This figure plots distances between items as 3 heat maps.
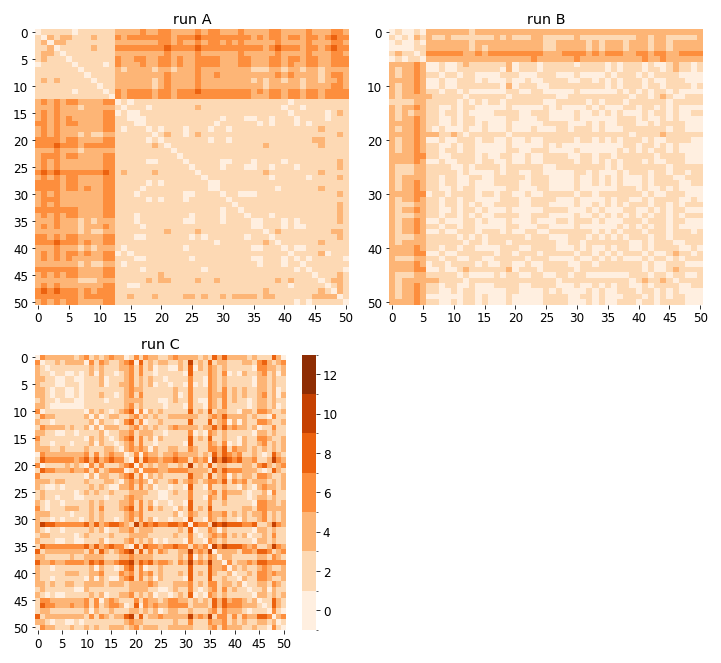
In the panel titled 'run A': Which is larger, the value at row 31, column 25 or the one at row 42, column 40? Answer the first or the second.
the first
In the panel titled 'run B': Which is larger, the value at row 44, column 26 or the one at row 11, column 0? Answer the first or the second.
the second
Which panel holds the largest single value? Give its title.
run C
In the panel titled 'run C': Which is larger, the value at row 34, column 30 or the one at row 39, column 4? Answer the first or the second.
the second
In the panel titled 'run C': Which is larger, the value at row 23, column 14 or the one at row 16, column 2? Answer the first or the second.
the first
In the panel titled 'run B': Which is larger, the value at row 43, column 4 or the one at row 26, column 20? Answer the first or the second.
the first
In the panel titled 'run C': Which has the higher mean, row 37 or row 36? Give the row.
36
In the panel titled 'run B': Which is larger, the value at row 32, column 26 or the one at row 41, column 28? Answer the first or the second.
the second
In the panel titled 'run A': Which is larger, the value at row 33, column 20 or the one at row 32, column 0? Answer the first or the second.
the second
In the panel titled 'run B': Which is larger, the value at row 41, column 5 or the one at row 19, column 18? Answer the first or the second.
the first
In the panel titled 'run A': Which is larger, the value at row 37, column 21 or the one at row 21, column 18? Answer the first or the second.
the first
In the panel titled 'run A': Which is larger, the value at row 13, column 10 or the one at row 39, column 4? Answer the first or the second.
the second
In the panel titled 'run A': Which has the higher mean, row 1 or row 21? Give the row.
1
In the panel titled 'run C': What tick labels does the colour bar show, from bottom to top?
0, 2, 4, 6, 8, 10, 12
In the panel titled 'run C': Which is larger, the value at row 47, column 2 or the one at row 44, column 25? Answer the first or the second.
the first
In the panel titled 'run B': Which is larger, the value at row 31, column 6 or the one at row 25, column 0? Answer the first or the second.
the second
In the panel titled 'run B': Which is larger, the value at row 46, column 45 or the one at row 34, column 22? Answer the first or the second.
the first
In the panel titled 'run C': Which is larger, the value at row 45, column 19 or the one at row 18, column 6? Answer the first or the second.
the second
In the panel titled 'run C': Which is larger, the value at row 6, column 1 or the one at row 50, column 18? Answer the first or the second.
the first
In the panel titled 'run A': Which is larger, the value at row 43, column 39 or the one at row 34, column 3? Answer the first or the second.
the second
